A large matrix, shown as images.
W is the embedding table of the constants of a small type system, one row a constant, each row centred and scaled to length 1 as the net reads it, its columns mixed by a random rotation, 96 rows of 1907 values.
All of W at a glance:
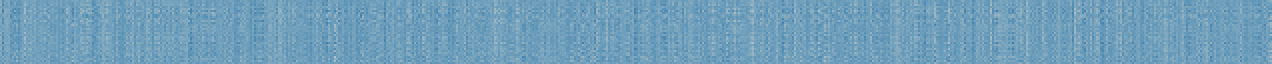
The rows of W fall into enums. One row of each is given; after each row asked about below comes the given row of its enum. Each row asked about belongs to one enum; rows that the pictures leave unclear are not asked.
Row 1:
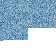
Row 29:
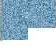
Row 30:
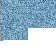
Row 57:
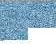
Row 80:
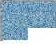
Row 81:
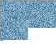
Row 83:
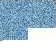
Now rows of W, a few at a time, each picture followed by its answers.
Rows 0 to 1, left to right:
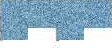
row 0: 29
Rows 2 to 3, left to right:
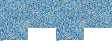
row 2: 81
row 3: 81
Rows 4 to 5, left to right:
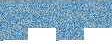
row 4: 1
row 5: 83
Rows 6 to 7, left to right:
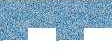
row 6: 81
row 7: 1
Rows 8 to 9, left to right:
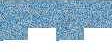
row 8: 1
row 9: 30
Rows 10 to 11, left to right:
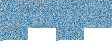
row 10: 80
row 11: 83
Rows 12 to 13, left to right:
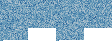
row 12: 30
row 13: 1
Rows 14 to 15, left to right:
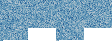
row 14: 30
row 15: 81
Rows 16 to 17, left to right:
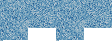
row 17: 81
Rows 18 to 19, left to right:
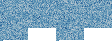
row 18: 1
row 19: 30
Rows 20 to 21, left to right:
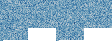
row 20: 30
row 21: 83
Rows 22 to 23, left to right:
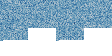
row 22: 30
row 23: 83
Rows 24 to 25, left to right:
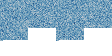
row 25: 83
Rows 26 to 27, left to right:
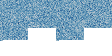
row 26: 83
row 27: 81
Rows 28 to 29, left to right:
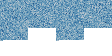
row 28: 81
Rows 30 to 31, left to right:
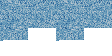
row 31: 30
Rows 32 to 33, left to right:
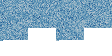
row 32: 1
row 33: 81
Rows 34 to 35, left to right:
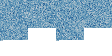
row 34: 29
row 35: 81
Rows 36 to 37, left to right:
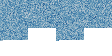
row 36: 29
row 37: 1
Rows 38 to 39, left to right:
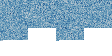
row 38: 29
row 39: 30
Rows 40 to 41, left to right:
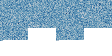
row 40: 83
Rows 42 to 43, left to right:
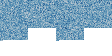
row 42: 29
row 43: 30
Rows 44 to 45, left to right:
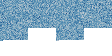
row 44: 1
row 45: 29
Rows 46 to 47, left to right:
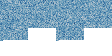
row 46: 30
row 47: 83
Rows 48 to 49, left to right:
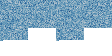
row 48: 30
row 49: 57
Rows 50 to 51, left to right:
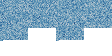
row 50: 1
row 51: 83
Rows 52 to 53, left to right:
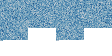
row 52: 81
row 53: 29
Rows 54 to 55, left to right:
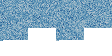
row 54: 1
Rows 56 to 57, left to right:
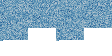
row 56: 1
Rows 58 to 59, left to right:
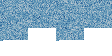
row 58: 1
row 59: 30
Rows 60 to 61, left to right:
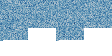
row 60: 30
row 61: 83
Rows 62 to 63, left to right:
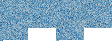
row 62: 1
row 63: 81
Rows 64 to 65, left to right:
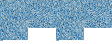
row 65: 81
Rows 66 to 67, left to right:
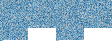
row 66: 83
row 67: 29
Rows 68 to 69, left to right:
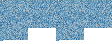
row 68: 1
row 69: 1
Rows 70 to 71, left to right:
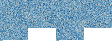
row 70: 29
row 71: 81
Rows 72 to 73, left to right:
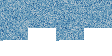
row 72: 81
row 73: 30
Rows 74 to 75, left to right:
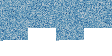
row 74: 57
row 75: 29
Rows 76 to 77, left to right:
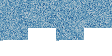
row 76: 29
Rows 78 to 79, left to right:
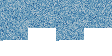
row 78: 81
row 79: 1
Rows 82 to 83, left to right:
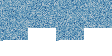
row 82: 57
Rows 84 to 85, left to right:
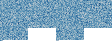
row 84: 83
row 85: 29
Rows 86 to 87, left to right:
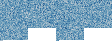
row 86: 29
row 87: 30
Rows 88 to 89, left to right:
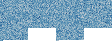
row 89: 29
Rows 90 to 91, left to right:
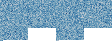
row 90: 80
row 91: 29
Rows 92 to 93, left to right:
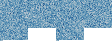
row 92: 29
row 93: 81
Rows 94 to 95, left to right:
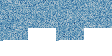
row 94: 30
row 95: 83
